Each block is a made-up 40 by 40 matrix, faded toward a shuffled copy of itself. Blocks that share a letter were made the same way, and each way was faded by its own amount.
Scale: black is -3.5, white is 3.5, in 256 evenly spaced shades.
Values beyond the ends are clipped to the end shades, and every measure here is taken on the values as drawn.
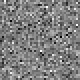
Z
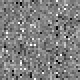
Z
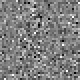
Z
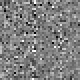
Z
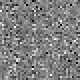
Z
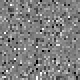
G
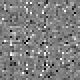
G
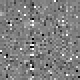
G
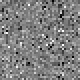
Z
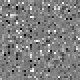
G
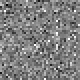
Z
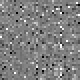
G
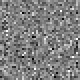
Z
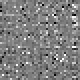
G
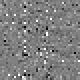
G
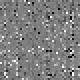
G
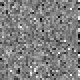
Z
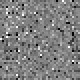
G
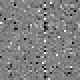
G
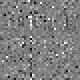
G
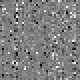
G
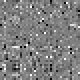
G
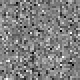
Z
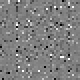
G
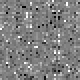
G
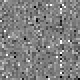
Z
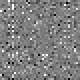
G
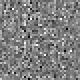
Z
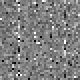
Z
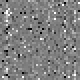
G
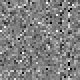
Z
